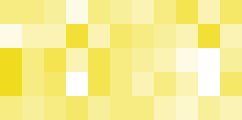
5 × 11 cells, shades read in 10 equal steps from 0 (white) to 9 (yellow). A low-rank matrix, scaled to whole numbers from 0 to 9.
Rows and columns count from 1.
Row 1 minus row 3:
-4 0 -3 -2 -2 -1 -1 2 6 3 2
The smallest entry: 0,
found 3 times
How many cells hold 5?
14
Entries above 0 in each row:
11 11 10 9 11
